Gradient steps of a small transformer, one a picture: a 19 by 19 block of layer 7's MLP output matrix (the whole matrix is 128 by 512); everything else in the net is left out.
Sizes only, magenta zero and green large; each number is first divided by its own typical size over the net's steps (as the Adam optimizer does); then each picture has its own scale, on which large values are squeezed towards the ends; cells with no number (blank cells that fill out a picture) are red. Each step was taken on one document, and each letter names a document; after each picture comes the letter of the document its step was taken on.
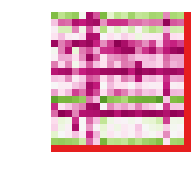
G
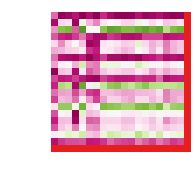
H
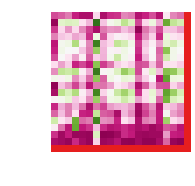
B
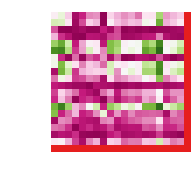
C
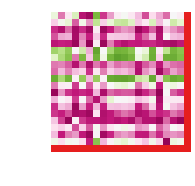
B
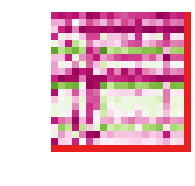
G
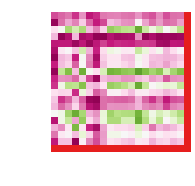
H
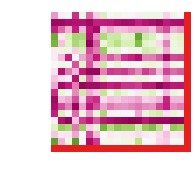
G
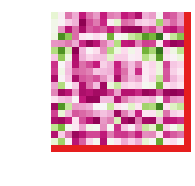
C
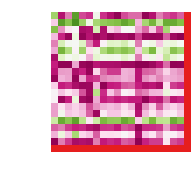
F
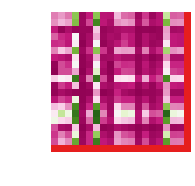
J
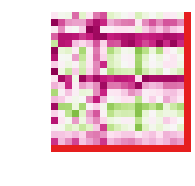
H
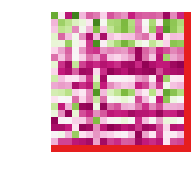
B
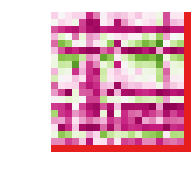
G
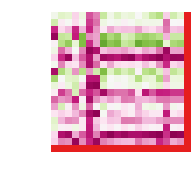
G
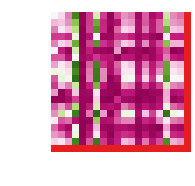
J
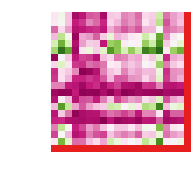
C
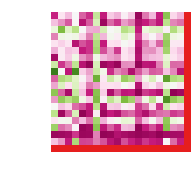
F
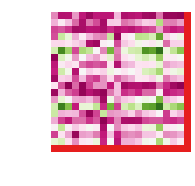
C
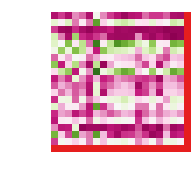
B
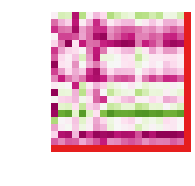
H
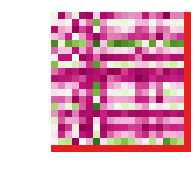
B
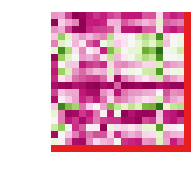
C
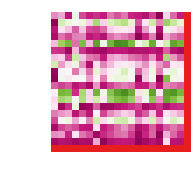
B
